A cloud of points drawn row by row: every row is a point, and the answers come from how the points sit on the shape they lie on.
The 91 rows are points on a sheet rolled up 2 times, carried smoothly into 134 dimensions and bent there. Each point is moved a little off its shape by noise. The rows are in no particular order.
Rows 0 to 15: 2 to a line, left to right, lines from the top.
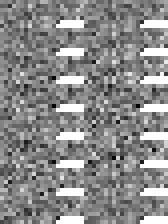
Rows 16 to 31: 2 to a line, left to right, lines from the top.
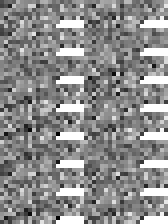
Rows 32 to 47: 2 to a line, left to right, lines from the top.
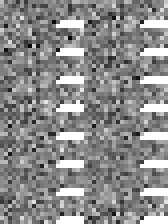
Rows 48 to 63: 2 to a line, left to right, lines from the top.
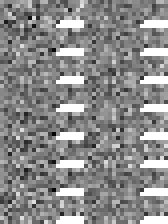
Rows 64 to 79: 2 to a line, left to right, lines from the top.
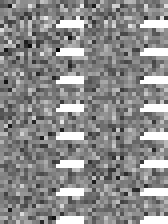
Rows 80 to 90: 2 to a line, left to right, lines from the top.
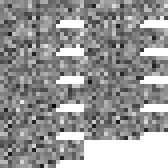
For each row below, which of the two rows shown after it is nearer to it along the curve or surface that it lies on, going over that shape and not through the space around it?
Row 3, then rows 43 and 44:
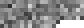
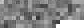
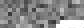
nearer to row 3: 44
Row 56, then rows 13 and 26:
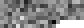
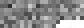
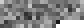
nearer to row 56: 26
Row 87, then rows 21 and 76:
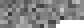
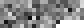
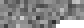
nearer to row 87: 76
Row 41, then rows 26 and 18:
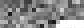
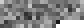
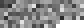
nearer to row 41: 18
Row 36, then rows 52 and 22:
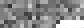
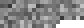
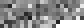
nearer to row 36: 52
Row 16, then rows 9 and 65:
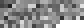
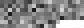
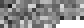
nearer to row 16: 65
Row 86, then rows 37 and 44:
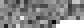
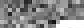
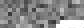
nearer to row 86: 37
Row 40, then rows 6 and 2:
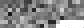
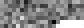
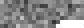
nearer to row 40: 6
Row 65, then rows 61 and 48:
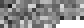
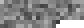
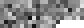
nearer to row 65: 48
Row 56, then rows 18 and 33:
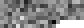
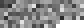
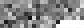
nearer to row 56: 18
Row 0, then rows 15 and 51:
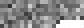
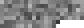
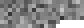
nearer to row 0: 51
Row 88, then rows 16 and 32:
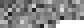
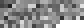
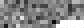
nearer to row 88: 16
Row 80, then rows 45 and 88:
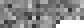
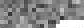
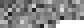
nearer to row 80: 45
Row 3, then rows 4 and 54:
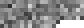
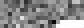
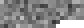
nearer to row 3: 54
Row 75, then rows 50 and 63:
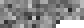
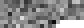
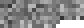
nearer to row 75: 63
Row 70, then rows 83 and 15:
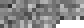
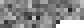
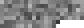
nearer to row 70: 83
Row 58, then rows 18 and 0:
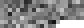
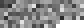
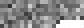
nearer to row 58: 18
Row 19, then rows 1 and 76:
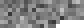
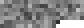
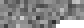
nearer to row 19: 76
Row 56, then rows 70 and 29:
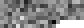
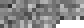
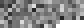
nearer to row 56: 29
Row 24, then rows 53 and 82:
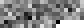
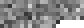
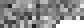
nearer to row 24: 82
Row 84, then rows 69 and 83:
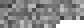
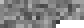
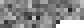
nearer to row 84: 83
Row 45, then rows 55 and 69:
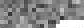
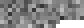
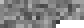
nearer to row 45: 55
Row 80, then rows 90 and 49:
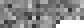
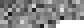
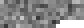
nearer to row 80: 49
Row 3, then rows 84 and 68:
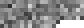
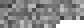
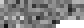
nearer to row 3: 84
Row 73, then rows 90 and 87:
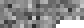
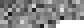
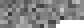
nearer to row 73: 87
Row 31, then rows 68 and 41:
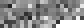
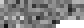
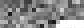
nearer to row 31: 41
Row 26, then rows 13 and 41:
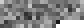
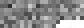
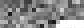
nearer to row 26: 13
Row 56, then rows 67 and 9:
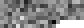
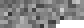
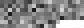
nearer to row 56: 9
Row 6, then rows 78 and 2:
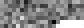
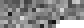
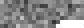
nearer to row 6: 78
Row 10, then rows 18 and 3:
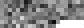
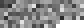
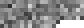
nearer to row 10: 18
